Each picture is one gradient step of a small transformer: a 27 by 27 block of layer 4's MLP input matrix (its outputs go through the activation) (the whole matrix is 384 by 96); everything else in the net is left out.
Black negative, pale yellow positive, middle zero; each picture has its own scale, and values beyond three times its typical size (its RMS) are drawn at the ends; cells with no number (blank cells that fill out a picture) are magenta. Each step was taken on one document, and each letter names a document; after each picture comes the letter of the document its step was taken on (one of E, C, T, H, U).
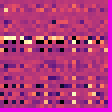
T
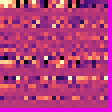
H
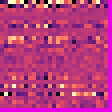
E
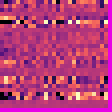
H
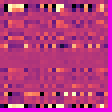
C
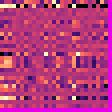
H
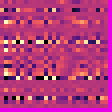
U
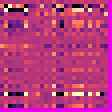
C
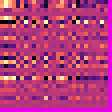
H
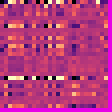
E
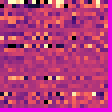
E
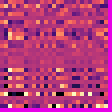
C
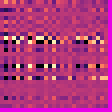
U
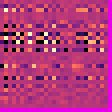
U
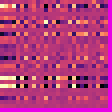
H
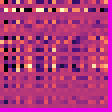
U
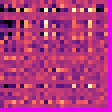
T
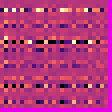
T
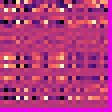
H
